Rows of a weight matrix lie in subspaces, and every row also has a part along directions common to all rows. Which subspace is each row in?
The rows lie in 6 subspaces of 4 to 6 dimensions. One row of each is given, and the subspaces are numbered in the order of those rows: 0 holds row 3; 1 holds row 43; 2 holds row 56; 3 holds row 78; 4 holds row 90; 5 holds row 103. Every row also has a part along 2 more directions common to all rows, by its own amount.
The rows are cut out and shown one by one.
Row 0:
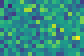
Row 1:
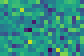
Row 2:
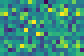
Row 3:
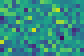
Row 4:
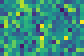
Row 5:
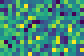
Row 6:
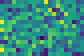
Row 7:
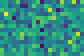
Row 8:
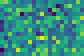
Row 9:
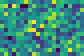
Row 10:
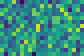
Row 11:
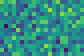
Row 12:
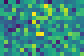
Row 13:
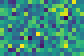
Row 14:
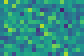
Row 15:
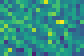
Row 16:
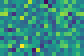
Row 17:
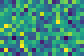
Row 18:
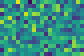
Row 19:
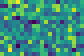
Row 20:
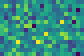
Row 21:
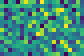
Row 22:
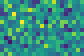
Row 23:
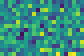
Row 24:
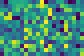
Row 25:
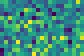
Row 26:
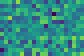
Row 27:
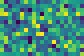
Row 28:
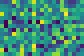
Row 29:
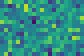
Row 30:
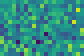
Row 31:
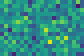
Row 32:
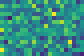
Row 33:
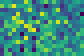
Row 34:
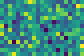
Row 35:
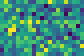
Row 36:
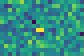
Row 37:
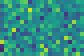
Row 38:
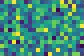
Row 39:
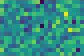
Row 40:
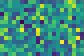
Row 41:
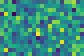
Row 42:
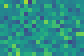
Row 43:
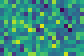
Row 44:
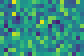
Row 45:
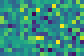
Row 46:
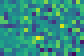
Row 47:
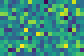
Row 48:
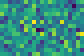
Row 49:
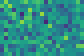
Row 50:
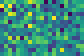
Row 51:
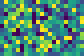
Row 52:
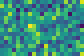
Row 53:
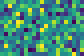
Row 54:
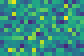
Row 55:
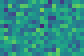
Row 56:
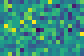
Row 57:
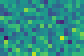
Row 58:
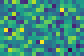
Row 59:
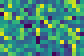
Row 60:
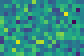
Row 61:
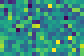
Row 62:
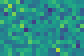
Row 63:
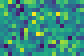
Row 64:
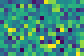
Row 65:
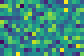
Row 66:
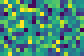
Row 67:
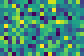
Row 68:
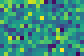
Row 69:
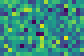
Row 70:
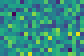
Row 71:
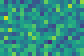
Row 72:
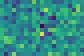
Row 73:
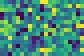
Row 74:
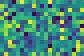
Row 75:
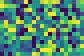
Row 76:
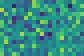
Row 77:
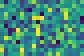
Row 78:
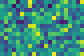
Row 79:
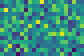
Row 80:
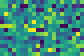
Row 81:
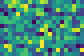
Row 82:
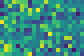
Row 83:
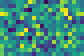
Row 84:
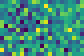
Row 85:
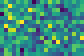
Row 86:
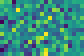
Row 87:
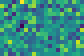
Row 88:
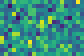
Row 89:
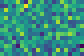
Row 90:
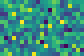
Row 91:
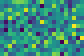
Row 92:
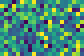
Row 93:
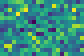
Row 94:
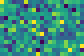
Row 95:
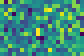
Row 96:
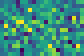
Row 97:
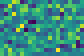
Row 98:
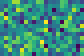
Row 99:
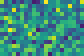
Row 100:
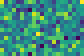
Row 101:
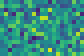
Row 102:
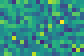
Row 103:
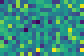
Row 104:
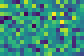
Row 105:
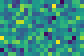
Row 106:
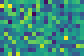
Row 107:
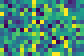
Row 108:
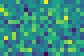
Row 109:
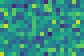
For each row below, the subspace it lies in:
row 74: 4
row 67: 3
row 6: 0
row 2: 5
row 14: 1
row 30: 0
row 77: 3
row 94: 4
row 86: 0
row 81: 1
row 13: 5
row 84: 5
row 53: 1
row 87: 4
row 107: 2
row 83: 5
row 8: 0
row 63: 3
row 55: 1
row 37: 0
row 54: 5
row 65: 3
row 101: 1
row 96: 4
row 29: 3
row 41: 2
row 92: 4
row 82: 0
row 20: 0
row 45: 1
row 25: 0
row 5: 5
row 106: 3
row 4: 4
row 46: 1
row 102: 4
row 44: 2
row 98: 4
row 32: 0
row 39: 4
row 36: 2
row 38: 3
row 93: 2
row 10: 4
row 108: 0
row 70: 1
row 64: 3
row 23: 1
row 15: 0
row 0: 3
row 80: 1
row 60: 0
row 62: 4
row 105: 1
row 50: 3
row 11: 5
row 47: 5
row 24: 4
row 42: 0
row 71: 3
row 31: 3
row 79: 5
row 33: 1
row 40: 2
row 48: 2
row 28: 2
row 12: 4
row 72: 1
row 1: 4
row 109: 1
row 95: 2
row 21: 1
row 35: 4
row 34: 3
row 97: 4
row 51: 5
